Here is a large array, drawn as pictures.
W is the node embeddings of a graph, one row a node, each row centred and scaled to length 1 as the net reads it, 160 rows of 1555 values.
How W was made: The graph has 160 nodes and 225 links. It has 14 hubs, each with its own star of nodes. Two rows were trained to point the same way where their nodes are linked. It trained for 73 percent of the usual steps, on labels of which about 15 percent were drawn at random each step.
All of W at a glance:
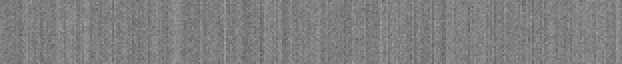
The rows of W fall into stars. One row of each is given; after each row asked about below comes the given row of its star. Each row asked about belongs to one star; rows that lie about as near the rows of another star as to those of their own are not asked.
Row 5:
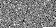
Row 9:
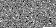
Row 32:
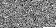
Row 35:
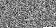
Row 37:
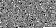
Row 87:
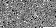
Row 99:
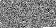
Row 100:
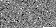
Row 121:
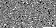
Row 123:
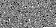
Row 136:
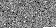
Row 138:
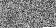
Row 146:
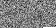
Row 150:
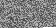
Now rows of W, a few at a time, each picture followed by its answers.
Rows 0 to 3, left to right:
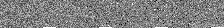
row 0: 146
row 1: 136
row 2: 121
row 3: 5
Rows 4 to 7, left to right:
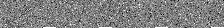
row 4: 99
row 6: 35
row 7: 99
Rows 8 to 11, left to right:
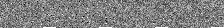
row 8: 35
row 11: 32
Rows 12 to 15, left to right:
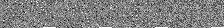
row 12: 138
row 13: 123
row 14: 136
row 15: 35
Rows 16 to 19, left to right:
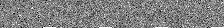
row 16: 9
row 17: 146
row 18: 32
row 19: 138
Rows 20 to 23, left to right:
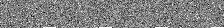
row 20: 37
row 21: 100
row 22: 138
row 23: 99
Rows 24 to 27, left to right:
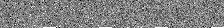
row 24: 100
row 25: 37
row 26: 99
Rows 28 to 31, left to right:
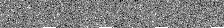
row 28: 35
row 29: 35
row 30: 35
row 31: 37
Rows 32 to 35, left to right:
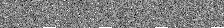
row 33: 5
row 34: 138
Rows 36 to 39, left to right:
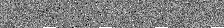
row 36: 138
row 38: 9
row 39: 87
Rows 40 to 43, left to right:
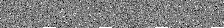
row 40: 121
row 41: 100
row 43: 37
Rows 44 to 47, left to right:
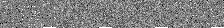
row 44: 123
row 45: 99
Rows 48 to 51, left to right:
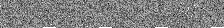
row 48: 138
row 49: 121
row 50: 138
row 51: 136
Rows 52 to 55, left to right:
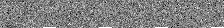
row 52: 37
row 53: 123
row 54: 146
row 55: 35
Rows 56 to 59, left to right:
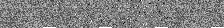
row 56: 123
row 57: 121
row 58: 32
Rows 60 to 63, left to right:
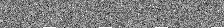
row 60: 37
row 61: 5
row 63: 99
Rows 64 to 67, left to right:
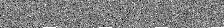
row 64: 150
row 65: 9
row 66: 138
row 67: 150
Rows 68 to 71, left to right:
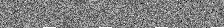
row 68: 5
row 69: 32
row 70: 37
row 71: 5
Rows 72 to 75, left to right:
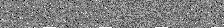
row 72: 150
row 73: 150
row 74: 9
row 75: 146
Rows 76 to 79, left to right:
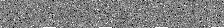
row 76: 150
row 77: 5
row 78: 138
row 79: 136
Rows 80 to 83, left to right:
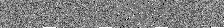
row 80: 146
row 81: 35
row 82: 150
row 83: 32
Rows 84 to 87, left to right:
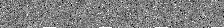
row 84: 32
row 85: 146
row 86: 138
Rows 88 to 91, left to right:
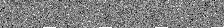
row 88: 146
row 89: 99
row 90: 138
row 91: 9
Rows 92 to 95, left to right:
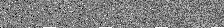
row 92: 37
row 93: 35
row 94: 121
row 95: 99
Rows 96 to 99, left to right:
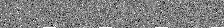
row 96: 121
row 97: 99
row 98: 146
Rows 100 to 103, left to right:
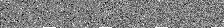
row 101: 146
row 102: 136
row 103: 99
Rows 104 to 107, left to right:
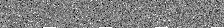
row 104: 9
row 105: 121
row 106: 35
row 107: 136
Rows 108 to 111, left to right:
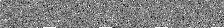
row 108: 32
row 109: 146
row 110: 136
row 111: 138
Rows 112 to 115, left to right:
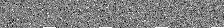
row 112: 87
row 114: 150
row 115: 35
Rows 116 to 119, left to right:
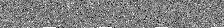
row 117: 32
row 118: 136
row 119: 146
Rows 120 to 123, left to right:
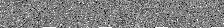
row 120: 9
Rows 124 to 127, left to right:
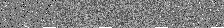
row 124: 5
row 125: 100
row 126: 138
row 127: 121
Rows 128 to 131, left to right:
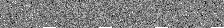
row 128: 123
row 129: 146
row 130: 5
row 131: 9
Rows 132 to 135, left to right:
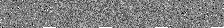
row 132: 37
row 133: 5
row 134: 138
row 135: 9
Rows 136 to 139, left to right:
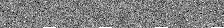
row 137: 150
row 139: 99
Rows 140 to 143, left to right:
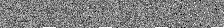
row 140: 99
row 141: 136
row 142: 123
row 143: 37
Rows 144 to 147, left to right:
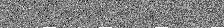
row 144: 35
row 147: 121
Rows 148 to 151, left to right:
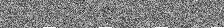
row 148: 136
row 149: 32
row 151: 99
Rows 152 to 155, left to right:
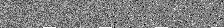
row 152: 37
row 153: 35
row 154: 99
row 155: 32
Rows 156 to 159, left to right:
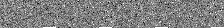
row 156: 150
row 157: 146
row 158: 35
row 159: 32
